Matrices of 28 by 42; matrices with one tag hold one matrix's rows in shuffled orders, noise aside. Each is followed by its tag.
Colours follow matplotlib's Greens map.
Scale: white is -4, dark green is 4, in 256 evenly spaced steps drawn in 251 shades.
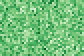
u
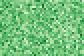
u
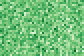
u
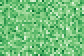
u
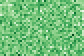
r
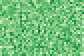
r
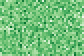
r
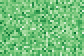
u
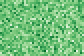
u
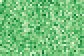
u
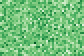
u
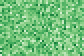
u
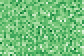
r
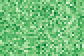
u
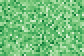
u
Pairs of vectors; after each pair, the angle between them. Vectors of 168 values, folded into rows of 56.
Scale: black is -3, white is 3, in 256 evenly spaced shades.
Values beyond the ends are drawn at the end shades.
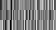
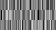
orthogonal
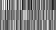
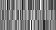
partly aligned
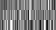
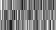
partly opposed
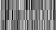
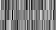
nearly parallel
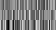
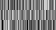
orthogonal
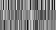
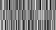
partly opposed
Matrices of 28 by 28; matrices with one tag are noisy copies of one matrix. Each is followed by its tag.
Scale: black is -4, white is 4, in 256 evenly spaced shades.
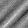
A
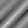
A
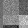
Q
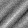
A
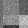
Q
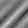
A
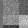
Q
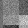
Q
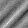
A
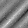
A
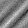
A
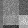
Q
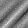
A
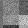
Q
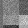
Q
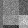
Q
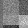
Q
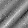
A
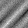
A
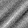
A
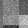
Q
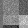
Q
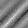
A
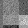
Q
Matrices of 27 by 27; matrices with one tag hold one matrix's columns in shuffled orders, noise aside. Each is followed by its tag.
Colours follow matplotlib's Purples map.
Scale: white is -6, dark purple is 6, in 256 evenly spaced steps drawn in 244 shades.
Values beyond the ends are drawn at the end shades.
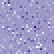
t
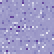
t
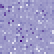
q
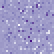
q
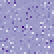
t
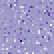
q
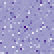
t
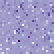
q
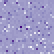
t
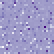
t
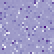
t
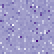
q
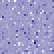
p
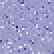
t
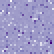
p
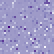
t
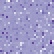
p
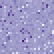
q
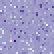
q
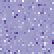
p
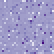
p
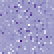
q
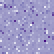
q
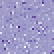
t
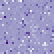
p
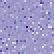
t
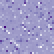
t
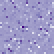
t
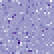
p
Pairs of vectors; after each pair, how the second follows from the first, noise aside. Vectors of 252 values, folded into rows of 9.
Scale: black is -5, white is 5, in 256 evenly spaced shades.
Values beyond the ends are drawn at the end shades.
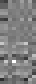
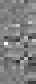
wrapped around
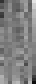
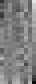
copied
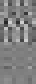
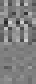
copied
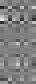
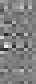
wrapped around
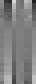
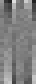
copied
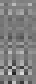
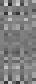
wrapped around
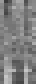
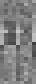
wrapped around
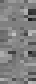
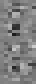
wrapped around
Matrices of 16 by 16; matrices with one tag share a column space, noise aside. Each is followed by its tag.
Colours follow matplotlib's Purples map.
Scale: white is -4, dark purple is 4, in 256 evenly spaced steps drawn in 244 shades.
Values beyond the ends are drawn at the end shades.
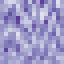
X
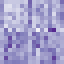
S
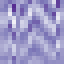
X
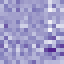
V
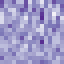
X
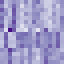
S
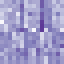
S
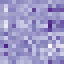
V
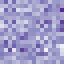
V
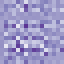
V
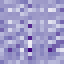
V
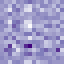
V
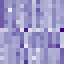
S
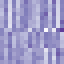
S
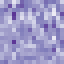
X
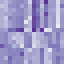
S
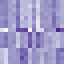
S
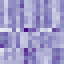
S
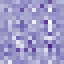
V
